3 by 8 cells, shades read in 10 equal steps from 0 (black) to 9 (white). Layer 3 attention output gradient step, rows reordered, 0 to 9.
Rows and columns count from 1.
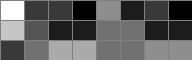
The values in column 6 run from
1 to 4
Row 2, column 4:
1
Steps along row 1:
down same down up down up down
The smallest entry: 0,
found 2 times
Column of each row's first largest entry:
1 1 3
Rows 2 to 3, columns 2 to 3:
3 1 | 4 6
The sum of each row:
21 22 36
